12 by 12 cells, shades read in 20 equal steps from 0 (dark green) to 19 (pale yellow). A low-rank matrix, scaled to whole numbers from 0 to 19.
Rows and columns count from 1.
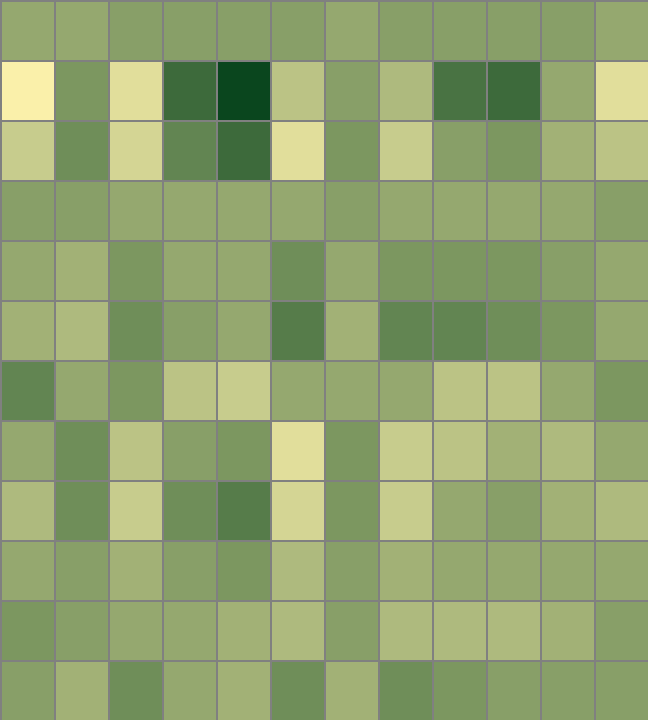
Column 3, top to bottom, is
10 17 16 11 9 8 9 14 15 12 11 8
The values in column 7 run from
9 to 12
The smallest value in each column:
7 8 8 4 0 6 9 7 5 4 9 9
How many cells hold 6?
2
